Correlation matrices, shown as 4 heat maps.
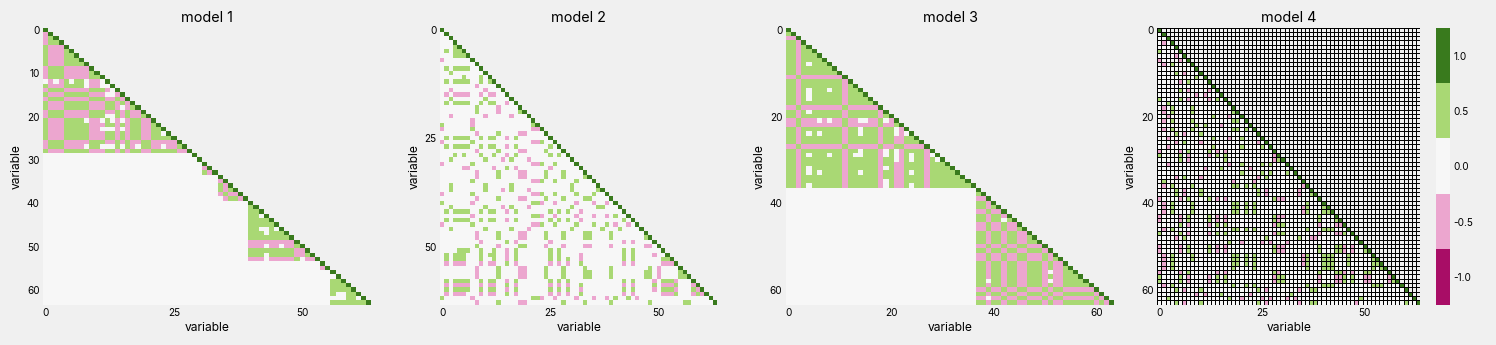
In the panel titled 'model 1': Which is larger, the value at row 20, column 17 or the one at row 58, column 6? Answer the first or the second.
the second
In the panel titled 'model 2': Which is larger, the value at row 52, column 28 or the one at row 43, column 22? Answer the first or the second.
the second
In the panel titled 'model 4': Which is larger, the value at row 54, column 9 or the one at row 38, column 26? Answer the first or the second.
the first
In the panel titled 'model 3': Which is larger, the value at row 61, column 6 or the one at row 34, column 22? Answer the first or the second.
the first
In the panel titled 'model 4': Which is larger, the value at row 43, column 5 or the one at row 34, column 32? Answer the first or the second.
the second
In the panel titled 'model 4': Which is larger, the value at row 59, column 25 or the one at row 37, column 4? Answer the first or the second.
the second
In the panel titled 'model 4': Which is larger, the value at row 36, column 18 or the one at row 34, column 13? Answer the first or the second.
the first
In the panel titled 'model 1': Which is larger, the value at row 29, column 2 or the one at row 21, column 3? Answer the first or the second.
the first
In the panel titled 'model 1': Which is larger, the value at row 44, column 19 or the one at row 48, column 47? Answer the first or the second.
the second
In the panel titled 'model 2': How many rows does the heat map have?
64
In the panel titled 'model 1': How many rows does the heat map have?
64
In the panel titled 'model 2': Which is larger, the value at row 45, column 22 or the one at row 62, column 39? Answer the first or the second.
the second
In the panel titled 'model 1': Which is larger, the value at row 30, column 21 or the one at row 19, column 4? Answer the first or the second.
the first
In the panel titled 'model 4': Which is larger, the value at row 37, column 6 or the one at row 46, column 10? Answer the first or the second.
the second
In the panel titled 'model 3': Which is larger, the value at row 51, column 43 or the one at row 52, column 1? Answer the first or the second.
the first
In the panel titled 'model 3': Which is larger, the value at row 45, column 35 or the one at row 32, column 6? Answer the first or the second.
the second
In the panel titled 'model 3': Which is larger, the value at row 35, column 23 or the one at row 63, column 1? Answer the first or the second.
the first
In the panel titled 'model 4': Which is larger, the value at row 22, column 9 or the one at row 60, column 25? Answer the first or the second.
the first
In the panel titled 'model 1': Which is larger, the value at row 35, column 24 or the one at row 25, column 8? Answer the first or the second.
the second
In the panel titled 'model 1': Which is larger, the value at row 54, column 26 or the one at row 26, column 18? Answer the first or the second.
the first
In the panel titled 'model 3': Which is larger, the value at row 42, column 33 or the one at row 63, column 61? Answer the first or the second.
the second
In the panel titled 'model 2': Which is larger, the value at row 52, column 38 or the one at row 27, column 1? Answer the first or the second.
the second
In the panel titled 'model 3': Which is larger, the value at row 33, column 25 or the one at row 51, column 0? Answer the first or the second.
the first
